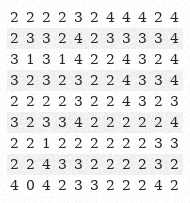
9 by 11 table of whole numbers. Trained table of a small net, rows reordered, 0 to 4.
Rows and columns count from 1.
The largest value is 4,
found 18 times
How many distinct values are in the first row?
3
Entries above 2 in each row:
5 8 6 7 4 5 2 4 5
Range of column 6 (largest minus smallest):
1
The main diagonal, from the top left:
2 3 3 2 3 2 2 2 2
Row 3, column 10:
2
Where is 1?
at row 3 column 2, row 3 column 4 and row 7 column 3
